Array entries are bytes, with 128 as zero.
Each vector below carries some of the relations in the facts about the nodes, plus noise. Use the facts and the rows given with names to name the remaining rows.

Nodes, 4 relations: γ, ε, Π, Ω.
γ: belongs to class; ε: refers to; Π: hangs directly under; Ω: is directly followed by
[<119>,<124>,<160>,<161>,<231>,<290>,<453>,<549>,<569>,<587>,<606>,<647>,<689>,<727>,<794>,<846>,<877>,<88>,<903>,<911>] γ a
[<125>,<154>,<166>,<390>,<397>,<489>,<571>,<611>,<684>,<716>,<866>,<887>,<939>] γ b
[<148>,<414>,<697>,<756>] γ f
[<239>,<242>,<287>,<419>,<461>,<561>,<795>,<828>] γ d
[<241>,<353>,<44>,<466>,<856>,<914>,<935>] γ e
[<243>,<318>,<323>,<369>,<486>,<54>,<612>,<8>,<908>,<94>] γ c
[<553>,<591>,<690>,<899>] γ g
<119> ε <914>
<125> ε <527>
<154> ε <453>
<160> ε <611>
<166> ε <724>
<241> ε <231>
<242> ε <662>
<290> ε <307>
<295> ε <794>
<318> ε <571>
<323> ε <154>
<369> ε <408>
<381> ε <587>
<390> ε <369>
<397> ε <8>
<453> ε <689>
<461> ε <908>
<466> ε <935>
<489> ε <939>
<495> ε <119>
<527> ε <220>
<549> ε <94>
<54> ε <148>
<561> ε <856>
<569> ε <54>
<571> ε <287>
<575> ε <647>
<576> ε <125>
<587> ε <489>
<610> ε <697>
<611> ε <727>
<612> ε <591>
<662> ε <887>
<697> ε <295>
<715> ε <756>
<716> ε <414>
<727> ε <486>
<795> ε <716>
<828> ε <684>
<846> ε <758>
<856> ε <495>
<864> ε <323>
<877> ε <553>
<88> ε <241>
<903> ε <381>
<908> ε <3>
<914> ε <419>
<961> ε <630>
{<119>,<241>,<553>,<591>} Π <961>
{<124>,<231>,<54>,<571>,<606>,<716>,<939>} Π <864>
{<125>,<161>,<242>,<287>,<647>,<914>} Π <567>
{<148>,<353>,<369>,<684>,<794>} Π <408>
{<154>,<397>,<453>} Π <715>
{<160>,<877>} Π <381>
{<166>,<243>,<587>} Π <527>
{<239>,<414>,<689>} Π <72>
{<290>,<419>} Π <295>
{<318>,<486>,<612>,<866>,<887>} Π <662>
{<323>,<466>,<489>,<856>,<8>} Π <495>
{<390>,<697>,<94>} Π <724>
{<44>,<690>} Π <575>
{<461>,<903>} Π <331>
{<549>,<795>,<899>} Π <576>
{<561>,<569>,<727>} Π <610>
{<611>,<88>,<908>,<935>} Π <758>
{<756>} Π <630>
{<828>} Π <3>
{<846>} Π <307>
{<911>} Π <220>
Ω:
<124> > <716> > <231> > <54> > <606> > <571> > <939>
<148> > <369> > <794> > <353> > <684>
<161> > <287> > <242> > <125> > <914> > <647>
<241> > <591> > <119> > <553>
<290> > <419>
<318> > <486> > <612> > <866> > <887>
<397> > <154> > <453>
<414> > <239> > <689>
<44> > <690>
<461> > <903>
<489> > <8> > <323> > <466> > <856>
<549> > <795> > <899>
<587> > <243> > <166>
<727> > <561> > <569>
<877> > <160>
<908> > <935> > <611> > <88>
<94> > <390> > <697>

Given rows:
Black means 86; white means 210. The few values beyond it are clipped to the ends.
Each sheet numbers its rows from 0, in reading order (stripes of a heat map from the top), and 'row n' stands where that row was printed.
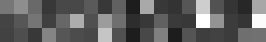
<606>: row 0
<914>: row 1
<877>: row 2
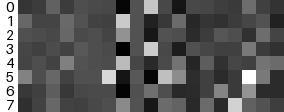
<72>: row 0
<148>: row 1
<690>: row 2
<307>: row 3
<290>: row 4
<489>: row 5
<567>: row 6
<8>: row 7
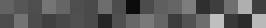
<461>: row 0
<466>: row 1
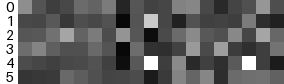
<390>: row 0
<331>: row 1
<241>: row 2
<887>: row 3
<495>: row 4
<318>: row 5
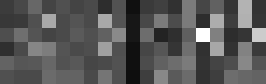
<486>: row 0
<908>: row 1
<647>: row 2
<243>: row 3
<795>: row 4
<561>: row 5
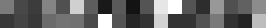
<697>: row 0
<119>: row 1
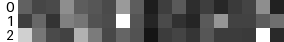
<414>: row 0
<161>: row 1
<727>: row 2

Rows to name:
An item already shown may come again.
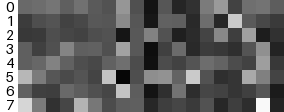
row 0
<287>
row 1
<8>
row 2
<567>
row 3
<414>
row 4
<239>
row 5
<716>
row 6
<148>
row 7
<727>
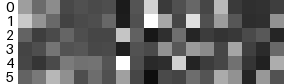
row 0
<684>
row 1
<571>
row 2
<148>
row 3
<54>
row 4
<119>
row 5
<935>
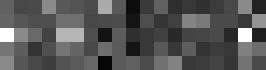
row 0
<414>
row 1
<242>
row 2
<611>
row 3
<160>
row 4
<166>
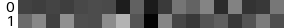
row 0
<612>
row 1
<124>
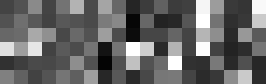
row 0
<914>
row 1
<647>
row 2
<935>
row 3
<939>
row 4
<295>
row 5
<397>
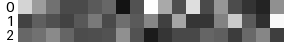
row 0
<571>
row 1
<856>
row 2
<419>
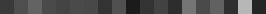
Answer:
<486>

